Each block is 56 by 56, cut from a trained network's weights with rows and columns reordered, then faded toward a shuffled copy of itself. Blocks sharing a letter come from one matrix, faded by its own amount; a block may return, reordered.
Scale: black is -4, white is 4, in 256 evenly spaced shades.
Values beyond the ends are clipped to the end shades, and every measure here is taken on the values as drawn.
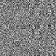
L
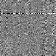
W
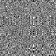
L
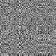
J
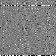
W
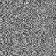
L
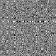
W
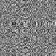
J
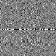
W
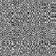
J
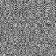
L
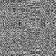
L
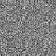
L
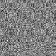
L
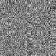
L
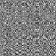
J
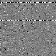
W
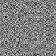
J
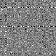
W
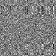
L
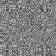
J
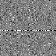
W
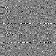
W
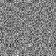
J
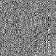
L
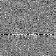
W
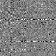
W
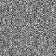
L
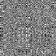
L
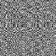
J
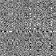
W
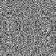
L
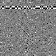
W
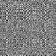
J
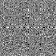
W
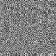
J
